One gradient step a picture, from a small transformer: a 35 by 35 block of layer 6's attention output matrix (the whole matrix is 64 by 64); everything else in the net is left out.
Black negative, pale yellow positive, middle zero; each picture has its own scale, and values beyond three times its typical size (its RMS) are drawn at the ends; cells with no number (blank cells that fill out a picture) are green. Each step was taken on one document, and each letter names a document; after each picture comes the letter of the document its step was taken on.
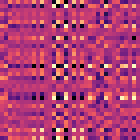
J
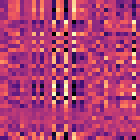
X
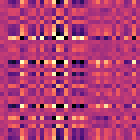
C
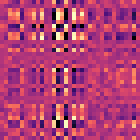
X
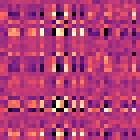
J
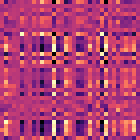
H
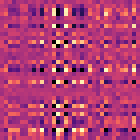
J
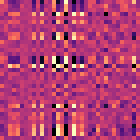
X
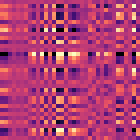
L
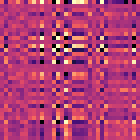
H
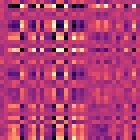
C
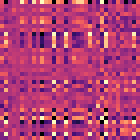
H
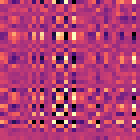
X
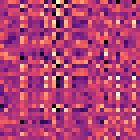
H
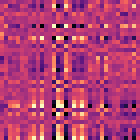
J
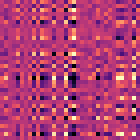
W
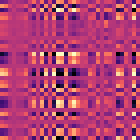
L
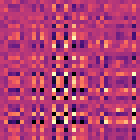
J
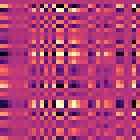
L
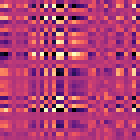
L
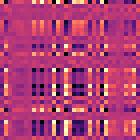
H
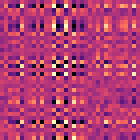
X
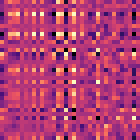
X
